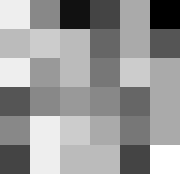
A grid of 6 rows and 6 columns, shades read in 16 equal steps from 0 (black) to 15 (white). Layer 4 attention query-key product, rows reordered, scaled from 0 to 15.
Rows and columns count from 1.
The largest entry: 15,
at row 6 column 6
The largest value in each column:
14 14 12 11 12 15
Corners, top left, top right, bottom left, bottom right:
14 0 4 15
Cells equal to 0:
1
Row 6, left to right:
4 14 11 11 4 15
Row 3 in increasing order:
7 9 10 11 12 14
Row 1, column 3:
1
